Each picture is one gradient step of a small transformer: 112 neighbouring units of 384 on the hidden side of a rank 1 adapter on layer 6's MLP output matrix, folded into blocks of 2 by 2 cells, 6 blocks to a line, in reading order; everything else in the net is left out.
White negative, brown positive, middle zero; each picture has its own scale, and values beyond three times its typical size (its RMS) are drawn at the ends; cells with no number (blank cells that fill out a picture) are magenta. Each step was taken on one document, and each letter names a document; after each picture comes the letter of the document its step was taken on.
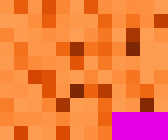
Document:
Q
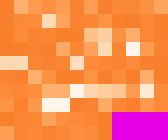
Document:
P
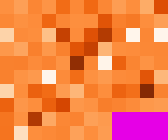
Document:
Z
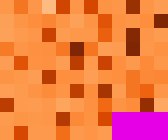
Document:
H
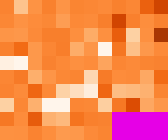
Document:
P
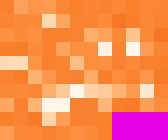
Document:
P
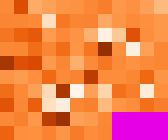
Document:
P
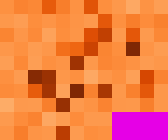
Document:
Z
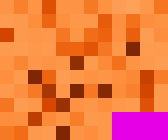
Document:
Z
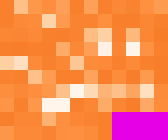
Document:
P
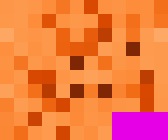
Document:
Z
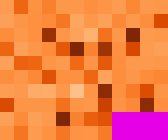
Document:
H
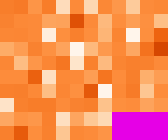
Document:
H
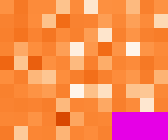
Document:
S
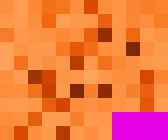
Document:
Z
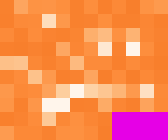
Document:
P
